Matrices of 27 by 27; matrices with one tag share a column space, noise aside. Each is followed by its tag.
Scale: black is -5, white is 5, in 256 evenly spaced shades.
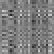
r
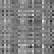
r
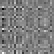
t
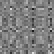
t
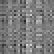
r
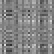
r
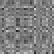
t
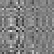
t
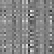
r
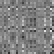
t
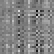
r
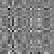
t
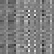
r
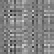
r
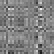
t
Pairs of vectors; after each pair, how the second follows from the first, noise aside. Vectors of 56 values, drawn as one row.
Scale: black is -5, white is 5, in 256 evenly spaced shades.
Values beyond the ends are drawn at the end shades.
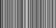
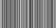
wrapped around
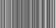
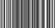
scaled up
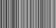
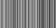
reversed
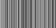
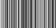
scaled up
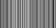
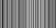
reversed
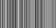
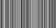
wrapped around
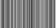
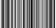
scaled up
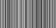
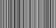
reversed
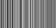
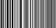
scaled up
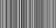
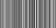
reversed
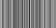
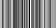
scaled up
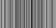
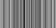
reversed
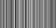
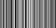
scaled up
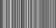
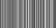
reversed
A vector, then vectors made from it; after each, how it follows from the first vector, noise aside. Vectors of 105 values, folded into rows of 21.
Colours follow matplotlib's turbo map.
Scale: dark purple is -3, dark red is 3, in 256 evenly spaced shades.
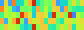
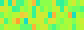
shrunk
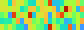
reversed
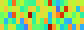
reversed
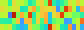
reversed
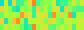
shrunk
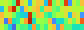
wrapped around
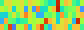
wrapped around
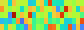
reversed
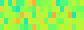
shrunk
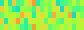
shrunk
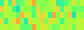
shrunk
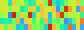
reversed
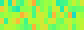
shrunk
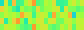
shrunk
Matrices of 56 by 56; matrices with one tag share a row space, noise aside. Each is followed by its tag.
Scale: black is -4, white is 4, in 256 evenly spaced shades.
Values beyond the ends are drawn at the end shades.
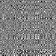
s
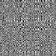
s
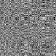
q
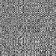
s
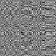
q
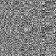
q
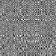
s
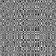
s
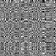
q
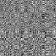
q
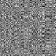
q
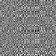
s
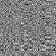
q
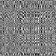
s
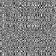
s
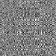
s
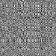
s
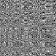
q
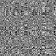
q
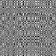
s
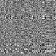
q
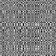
s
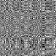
q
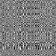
s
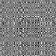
s
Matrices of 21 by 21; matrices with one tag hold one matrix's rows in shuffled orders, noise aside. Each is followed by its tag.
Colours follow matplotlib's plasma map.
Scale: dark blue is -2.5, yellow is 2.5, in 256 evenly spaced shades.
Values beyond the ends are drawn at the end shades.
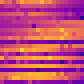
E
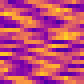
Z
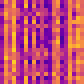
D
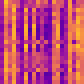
D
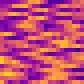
Z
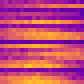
E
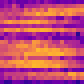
E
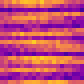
E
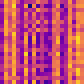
D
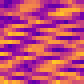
Z
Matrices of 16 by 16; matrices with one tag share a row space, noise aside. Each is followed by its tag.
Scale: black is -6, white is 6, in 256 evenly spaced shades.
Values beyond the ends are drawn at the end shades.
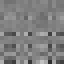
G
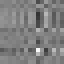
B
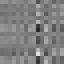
B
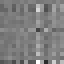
B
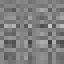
G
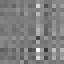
B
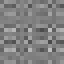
G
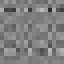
G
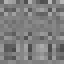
G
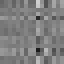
B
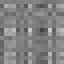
G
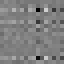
B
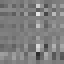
B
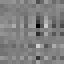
B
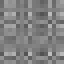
G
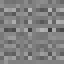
G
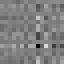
B
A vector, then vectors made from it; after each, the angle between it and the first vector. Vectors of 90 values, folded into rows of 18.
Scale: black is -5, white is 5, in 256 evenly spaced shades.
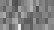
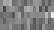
orthogonal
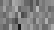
nearly opposite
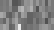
nearly parallel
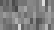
partly aligned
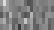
partly opposed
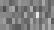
orthogonal
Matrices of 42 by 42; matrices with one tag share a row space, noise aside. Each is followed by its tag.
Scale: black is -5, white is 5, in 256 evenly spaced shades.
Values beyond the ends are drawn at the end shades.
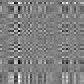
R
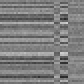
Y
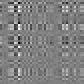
R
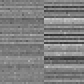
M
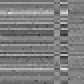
Y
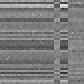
Y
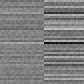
M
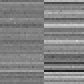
M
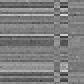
Y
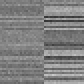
M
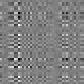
R
